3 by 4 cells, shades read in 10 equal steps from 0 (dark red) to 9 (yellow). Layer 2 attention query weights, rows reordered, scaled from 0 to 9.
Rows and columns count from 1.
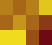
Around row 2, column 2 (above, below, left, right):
4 9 4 4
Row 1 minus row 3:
-4 -5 2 8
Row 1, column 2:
4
